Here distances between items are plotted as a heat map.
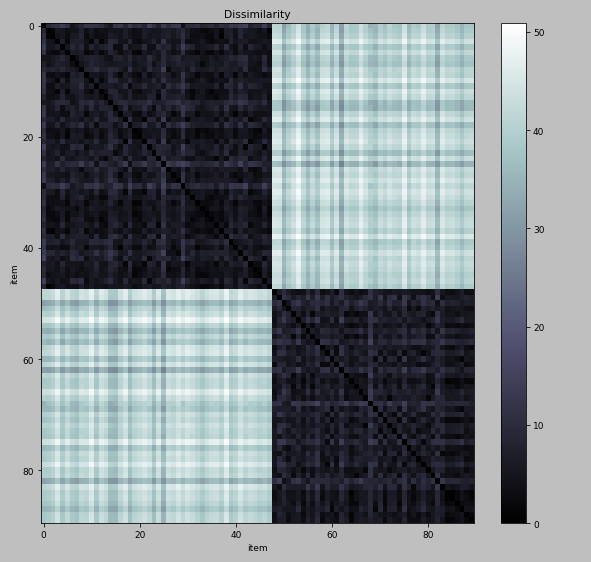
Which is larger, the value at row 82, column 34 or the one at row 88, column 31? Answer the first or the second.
the second
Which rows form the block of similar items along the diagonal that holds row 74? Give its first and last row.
48 to 89
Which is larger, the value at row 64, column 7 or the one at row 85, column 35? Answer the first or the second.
the second
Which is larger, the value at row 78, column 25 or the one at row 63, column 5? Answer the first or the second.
the second
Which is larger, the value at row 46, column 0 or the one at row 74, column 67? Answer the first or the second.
the first
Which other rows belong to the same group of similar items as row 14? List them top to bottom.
0, 1, 2, 3, 4, 5, 6, 7, 8, 9, 10, 11, 12, 13, 15, 16, 17, 18, 19, 20, 21, 22, 23, 24, 25, 26, 27, 28, 29, 30, 31, 32, 33, 34, 35, 36, 37, 38, 39, 40, 41, 42, 43, 44, 45, 46, 47
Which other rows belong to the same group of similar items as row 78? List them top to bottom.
48, 49, 50, 51, 52, 53, 54, 55, 56, 57, 58, 59, 60, 61, 62, 63, 64, 65, 66, 67, 68, 69, 70, 71, 72, 73, 74, 75, 76, 77, 79, 80, 81, 82, 83, 84, 85, 86, 87, 88, 89
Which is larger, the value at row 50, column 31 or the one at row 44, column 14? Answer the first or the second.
the first
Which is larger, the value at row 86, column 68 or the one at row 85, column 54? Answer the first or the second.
the first
